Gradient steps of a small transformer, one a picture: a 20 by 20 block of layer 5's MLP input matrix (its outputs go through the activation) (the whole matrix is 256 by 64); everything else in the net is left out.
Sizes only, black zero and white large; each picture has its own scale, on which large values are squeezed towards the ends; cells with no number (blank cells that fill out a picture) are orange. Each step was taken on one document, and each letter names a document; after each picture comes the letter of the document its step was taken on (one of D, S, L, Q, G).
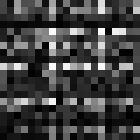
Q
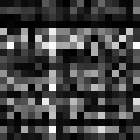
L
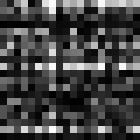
Q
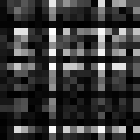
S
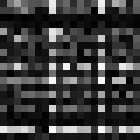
S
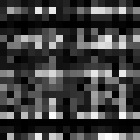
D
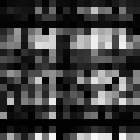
D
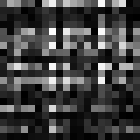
S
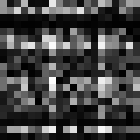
L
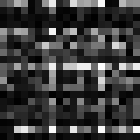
Q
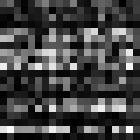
S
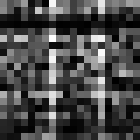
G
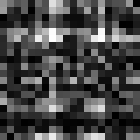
G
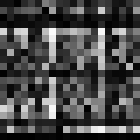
Q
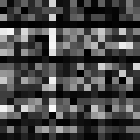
L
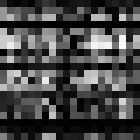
D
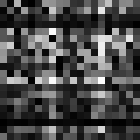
G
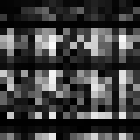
D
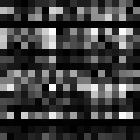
D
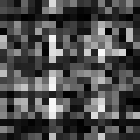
G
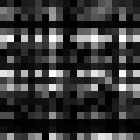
D
